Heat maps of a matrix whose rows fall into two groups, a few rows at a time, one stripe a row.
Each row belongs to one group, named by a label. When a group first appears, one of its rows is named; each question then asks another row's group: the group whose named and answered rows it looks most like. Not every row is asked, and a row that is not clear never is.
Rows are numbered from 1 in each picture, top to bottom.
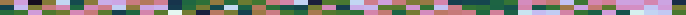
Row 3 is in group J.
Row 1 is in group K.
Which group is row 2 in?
K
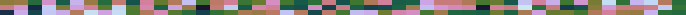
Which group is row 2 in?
J
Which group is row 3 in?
K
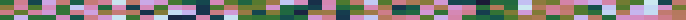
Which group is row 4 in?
K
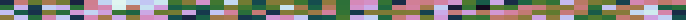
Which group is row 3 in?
J
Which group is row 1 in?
K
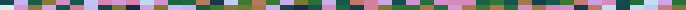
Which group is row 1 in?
K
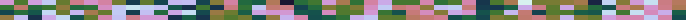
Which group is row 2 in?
K
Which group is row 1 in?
J
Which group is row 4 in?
K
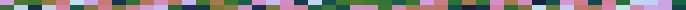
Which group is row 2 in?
K
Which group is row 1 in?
J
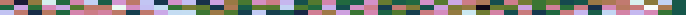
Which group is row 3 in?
J
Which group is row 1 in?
J
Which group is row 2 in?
K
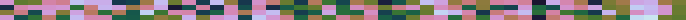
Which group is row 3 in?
J
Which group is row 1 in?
J
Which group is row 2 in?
K
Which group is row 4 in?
J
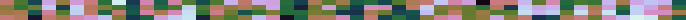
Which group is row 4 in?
J
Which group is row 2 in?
J
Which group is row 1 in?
J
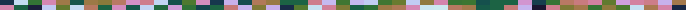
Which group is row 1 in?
K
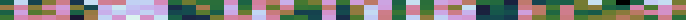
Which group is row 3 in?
K
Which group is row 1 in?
K
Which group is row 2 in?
K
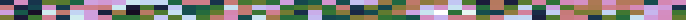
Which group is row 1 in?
K
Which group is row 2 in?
J
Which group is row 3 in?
J
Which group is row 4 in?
J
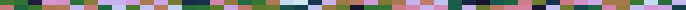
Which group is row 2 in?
J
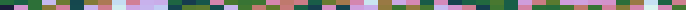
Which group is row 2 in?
K
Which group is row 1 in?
K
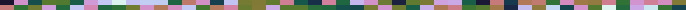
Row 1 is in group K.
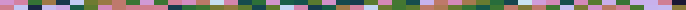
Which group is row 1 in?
J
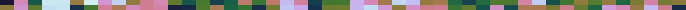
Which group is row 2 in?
K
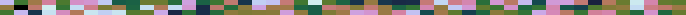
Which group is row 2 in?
J
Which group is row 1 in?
J
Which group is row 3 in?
K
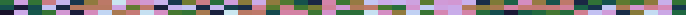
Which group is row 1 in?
K
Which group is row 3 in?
K
